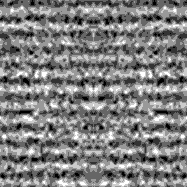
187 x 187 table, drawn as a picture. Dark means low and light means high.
No overall slope runs across the table. Horizontal stripes repeat 12 times down the table. Overall the values sit about 50% of the way up the scale. The left and right halves mirror each other. No seam splits the table.
